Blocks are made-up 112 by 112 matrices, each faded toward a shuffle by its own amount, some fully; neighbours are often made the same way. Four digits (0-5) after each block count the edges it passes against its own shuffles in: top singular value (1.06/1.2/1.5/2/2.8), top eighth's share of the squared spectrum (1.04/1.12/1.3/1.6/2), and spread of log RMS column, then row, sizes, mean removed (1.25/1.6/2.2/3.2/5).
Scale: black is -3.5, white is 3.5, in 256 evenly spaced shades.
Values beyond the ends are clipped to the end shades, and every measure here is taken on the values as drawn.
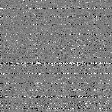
3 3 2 4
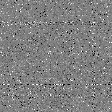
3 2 1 2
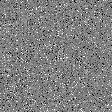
3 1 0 0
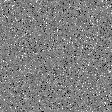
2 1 0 0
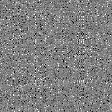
4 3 2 2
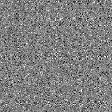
4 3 1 2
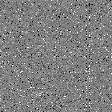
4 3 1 1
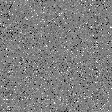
3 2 1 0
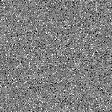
3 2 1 1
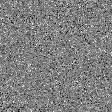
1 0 0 0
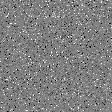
2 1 0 0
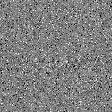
3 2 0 0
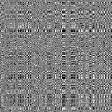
5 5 4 4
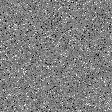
2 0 0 0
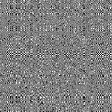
5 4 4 4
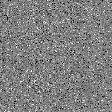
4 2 1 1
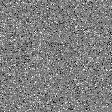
3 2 0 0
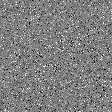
0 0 0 0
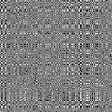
5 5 4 4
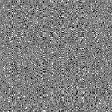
5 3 3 2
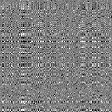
5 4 3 4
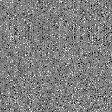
4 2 1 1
